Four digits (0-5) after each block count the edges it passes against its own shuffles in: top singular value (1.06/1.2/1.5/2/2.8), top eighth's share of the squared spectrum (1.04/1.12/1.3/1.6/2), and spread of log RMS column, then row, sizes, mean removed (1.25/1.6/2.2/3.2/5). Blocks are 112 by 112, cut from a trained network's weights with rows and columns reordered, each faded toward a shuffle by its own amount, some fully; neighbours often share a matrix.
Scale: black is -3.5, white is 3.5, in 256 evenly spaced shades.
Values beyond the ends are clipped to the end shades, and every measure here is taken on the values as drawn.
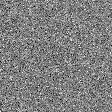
0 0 0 0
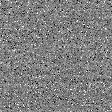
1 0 0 0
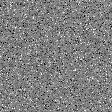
0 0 0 0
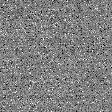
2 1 1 0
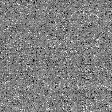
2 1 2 0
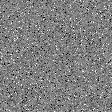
0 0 0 0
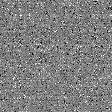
2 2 2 0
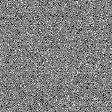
1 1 1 0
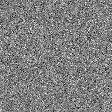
0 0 0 0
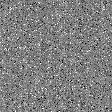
1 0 0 0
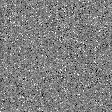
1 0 0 0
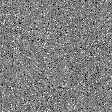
0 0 0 0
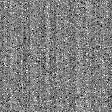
3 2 0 2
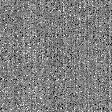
3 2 0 2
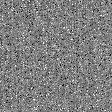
1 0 0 0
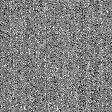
2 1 0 0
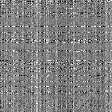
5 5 1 4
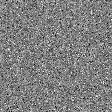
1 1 0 0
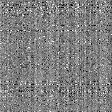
4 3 0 3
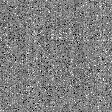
2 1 0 1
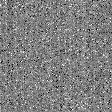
2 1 0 1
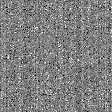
3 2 0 2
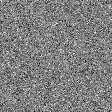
1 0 0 0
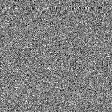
3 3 0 2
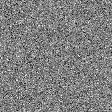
1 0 0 0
